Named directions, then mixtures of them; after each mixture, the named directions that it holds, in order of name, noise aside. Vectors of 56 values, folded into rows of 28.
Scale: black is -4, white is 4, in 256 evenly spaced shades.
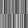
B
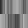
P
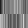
B, P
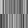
B, P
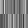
B, P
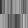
P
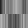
P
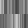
B, P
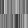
B, P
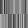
B, P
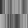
P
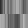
P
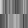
P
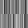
B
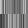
B, P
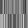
B, P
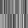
B, P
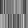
B, P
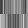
B, P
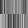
B, P
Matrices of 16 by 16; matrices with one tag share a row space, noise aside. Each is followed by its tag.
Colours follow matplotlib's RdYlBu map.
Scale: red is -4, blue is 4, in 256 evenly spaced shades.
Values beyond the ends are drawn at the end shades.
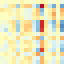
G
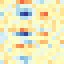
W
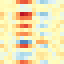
W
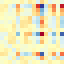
G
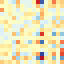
G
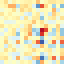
G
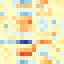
W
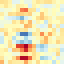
W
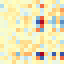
G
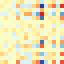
G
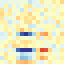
W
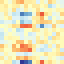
W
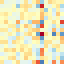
G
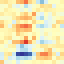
W
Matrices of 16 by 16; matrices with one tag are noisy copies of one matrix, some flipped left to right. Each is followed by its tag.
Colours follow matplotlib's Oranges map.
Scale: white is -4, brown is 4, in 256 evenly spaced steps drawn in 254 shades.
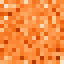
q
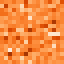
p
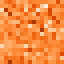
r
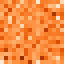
q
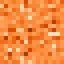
p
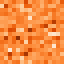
p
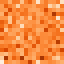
q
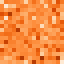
q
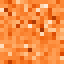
r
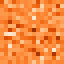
p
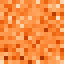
q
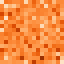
q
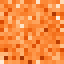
q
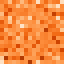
q
